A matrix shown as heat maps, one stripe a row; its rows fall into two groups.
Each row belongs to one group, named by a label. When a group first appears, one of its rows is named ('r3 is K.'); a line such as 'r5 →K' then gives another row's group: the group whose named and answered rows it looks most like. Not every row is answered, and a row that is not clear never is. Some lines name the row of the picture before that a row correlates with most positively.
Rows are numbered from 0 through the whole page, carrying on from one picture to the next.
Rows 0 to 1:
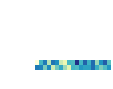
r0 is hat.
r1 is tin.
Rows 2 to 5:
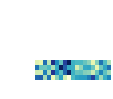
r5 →tin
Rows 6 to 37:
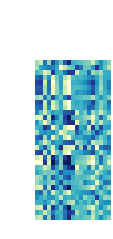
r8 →hat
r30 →hat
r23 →hat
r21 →tin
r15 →tin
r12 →tin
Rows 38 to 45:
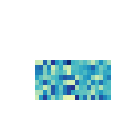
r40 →tin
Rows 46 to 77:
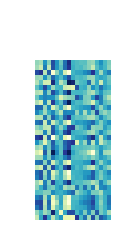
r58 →tin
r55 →tin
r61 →tin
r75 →tin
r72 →hat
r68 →tin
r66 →tin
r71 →hat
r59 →hat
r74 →tin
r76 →hat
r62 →hat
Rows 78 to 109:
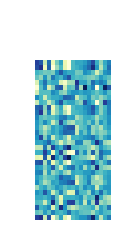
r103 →hat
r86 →hat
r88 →tin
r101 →hat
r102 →hat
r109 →tin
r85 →hat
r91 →hat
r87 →tin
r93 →tin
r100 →tin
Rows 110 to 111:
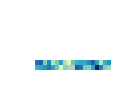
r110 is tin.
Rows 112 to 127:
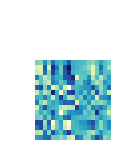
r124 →tin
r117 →tin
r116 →hat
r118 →hat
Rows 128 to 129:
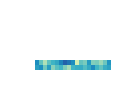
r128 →hat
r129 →tin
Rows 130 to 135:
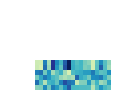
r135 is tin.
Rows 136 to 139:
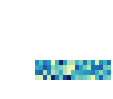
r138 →tin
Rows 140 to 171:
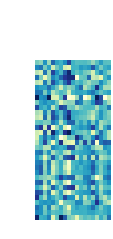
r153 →tin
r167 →hat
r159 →hat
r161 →tin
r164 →tin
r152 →hat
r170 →tin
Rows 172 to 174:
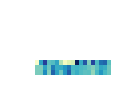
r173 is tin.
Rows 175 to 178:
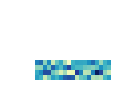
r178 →hat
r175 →tin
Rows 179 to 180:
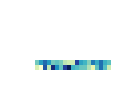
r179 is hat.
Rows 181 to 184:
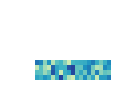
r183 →hat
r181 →tin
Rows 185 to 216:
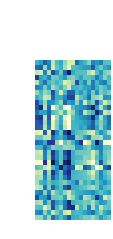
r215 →tin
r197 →tin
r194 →tin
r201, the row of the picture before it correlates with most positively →183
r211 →tin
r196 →tin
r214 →hat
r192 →hat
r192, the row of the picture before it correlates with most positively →182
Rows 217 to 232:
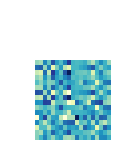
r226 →hat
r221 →hat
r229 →hat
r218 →tin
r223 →tin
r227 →tin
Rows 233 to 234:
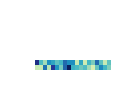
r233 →hat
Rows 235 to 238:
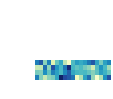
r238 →hat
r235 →tin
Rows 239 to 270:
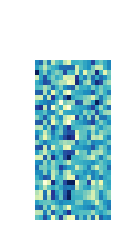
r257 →hat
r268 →tin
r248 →tin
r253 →hat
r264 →hat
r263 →hat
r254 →hat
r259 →tin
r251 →tin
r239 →tin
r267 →hat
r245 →tin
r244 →hat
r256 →tin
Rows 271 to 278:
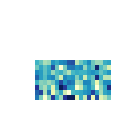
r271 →hat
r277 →tin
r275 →hat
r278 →hat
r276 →hat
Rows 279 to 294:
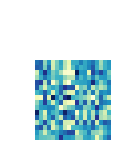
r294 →hat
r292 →tin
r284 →hat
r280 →tin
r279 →tin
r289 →hat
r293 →hat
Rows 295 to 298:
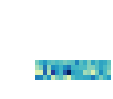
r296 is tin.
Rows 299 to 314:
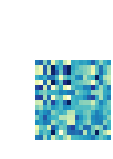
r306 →tin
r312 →hat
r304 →tin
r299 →tin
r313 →hat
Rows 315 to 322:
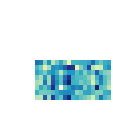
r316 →hat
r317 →hat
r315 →tin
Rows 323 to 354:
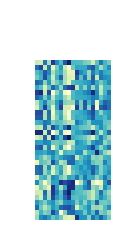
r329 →tin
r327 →tin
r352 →hat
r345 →tin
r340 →tin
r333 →tin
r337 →tin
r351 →hat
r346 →hat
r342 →hat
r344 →tin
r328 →hat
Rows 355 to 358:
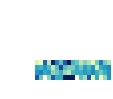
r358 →hat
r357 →tin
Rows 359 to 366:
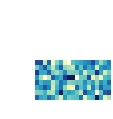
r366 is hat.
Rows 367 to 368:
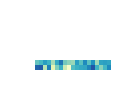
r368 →tin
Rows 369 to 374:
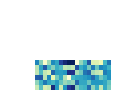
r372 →tin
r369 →hat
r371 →hat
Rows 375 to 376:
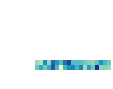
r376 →hat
